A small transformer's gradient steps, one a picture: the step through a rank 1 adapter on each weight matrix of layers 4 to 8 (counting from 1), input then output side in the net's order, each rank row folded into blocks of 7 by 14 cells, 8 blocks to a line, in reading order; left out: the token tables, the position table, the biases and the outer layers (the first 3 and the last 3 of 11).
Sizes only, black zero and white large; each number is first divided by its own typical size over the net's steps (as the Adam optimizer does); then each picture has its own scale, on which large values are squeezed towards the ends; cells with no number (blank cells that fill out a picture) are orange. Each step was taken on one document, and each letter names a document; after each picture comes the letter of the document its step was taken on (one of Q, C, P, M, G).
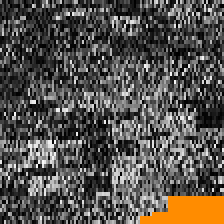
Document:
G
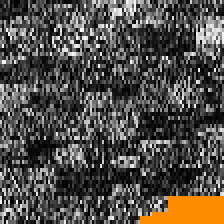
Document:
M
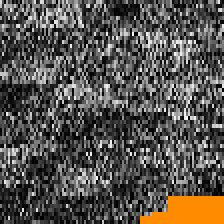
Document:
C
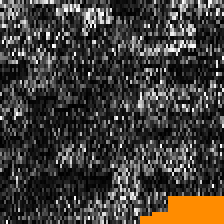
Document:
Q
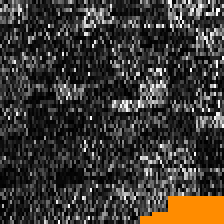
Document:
Q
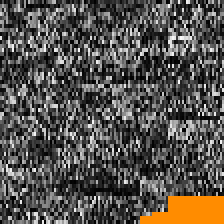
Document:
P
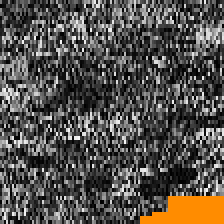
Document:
M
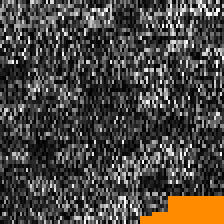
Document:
Q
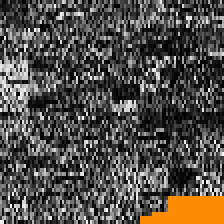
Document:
M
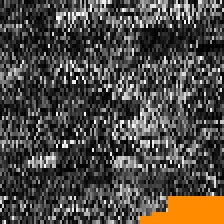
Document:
G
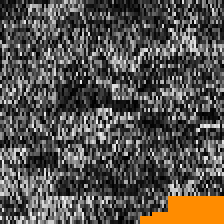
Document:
P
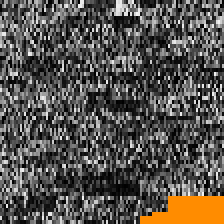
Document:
P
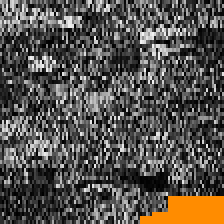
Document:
C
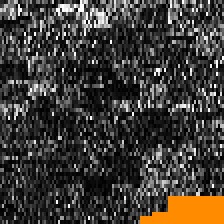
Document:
Q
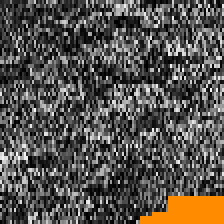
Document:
P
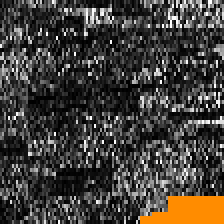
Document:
Q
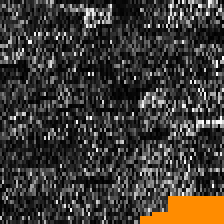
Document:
Q
